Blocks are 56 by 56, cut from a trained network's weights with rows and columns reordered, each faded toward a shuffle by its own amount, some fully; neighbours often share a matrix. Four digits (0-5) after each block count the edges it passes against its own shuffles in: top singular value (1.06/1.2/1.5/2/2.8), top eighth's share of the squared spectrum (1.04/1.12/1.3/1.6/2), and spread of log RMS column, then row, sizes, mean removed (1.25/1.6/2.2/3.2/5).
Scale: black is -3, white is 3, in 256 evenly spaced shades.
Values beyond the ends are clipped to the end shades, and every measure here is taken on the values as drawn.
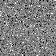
0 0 0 0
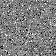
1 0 0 0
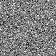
0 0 0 0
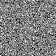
1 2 0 0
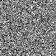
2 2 0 0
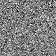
1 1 0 0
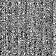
3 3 0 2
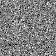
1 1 0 0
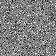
0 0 0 0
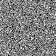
1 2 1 1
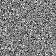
0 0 0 0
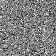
0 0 0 0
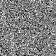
2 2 0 0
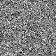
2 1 0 0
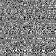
3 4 0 3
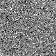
2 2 0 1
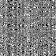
3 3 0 3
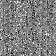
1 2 0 1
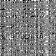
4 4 1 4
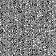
2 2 0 2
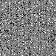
2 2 0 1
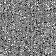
1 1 0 0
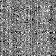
3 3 0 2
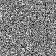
2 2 0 0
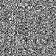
3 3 1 2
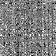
3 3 0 3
